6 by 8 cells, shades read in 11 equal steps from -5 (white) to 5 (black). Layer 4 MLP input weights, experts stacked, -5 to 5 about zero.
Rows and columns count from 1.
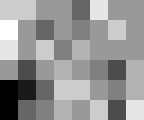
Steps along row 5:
down down down same up up down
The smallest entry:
-5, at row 2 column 1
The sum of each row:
-13 -11 -13 -3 1 -2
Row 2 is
-5 -1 1 -1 0 -1 -3 -1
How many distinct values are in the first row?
4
